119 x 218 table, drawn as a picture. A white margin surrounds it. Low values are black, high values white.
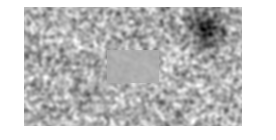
Odd patch: calmer, in the centre. Lone odd cells: none. Dips: one, in the top right. Calmest part: centre. Ninth with the lowest average: top right. Mirror symmetry: none. Odd rows or columns: none.
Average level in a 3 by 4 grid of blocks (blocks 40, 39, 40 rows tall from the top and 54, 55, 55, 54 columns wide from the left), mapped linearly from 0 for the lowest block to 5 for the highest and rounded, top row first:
5440 / 4454 / 4445
